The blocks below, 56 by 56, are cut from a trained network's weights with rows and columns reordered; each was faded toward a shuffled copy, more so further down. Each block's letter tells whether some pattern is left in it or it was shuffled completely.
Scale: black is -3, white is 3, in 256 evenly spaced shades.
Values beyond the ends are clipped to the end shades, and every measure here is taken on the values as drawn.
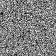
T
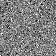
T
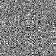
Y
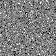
T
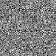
Y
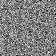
T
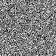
T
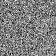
T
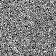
T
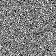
T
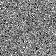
T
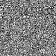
Y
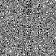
Y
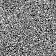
T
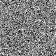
T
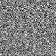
Y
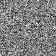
T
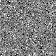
T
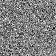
T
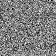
T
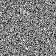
T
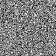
T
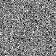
Y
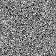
T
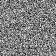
T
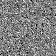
T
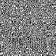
Y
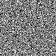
T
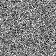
T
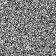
T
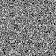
Y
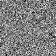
Y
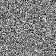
T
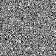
Y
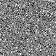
T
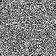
Y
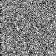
Y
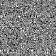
Y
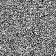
T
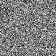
T
